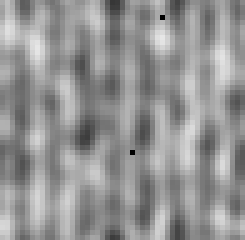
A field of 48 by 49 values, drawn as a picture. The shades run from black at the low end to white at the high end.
Seam: none. Stripes: upright, repeating 8 times. Lone odd cells: 2, each lower than its neighbours. Histogram: bell-shaped. Slope: none. Average level on the scale: 60%.
